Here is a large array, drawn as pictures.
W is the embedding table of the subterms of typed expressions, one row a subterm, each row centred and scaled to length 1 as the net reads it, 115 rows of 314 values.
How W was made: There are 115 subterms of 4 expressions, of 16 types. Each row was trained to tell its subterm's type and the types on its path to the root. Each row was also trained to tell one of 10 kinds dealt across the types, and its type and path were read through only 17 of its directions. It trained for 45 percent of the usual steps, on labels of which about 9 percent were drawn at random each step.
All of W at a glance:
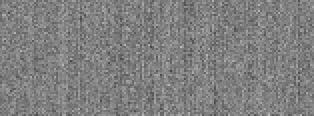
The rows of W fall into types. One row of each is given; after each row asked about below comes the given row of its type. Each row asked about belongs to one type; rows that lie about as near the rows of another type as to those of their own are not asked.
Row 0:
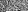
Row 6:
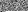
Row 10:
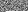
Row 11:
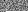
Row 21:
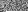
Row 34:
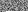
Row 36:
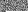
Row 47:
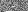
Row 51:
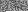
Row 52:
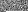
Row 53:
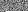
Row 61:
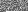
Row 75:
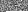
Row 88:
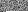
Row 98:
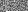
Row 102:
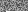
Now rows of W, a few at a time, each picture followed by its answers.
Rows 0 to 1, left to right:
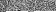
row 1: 51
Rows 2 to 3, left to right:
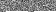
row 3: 75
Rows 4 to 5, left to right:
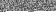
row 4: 21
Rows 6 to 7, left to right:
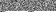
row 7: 36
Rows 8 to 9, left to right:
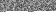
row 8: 21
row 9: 98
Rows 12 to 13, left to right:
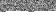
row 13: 52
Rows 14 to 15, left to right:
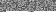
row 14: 102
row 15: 36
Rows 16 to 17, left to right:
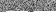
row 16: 75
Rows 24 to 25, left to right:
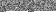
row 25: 88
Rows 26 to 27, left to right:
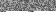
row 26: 52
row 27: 36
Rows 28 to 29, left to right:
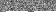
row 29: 52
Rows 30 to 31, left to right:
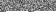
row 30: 88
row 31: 21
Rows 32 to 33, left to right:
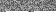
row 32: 34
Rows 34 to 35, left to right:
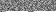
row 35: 98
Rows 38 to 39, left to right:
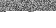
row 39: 21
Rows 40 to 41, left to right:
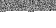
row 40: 51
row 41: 88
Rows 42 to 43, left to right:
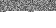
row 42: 98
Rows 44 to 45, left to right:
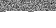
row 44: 53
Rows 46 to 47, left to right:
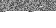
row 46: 21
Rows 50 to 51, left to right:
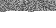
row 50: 10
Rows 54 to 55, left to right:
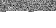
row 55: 47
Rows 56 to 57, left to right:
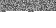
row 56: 36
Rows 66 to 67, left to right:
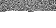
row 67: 11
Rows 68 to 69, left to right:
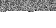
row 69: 53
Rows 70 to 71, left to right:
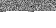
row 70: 61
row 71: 10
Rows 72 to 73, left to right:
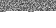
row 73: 34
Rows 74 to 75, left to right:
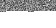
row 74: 88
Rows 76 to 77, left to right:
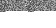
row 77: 61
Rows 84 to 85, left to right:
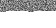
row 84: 75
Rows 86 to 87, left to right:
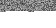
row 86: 34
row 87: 52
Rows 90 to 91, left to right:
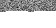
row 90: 11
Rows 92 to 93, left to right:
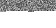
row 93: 88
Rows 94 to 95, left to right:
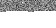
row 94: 102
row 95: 0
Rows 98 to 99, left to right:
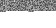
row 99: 34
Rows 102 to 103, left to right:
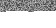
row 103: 47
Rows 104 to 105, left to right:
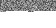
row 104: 102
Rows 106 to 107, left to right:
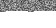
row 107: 11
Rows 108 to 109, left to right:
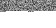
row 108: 102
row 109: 36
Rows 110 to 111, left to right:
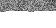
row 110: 47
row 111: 52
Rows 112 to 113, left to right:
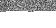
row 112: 102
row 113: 34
